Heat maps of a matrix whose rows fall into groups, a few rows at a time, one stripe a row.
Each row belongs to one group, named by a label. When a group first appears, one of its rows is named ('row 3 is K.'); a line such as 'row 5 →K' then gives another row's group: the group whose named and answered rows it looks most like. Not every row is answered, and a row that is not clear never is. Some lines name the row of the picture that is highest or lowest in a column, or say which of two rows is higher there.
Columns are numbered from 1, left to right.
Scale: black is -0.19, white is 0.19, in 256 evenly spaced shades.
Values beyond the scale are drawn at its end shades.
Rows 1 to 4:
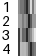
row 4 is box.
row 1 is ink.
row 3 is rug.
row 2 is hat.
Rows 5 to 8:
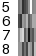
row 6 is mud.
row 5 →ink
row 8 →ink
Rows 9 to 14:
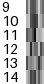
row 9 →ink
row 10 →ink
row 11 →rug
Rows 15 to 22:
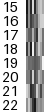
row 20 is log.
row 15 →log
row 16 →rug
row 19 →rug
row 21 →ink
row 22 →ink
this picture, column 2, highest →22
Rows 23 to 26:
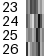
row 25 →hat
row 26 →box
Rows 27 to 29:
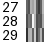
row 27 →mud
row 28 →mud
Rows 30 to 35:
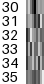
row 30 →ink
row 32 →mud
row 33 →log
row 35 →rug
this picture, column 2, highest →30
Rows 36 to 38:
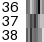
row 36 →box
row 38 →rug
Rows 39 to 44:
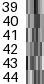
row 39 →rug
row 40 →hat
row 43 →rug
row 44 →box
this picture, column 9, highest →43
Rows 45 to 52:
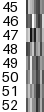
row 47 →ink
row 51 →hat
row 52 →box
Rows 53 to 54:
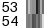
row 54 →rug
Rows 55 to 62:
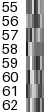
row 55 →log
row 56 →hat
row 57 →log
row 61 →mud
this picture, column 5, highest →61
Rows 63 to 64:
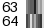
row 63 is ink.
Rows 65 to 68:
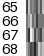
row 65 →rug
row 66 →box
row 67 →mud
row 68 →ink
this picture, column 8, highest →68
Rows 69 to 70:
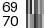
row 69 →log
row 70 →rug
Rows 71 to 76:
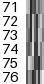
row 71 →ink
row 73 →log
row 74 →log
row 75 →box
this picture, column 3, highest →75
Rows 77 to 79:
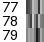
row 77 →mud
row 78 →log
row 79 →hat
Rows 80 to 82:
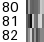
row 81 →log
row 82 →box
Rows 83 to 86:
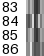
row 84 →log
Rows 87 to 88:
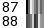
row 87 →mud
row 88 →log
